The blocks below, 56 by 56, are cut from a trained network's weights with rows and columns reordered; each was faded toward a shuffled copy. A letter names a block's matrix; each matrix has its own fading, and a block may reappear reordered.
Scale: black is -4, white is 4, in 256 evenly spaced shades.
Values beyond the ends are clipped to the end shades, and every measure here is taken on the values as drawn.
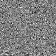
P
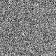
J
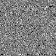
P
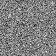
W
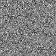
P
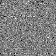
P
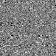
P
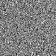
J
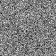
W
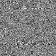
P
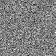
J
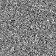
P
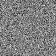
W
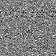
P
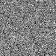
W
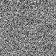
J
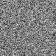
J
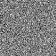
J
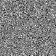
P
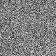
J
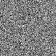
J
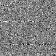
P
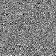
P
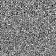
W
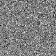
P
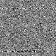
P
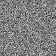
W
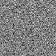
J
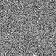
J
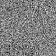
J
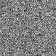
J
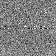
P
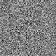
J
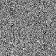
J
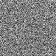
J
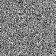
J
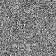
J
